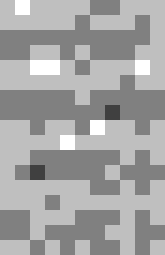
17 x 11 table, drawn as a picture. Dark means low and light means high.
Stripes: horizontal, repeating 4 times. Roughest part: centre. Slope: none. Calmest part: middle left. Ninth with the highest average: top left.
